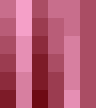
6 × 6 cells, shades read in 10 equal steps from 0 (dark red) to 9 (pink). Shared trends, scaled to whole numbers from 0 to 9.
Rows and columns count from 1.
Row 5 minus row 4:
-1 -1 0 -1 0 0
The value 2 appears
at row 3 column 3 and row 5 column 1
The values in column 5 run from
6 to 8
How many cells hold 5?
3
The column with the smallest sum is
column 3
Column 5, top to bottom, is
6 6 7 7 7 8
